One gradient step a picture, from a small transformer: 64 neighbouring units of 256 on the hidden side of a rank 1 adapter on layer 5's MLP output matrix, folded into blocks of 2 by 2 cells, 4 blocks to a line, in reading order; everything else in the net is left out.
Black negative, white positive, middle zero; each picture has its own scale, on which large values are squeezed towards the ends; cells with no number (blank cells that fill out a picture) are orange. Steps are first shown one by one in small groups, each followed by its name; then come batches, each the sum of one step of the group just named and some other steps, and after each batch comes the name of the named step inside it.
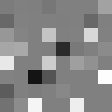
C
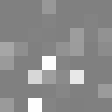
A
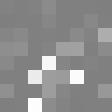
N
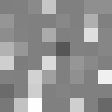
C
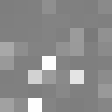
A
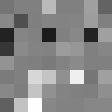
N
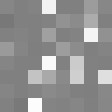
N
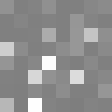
A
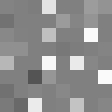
C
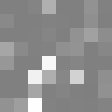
A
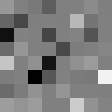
C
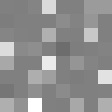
C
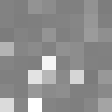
N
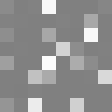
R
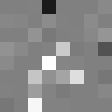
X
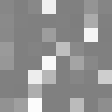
R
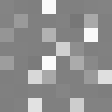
R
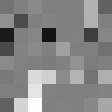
X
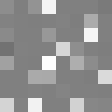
R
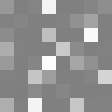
R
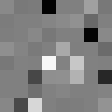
X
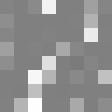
R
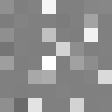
R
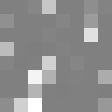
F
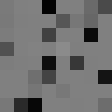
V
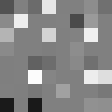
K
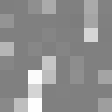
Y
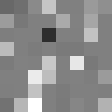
F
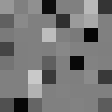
V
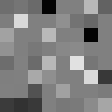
K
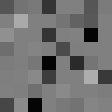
K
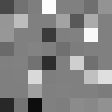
K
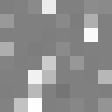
F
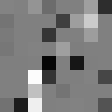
V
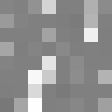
Y
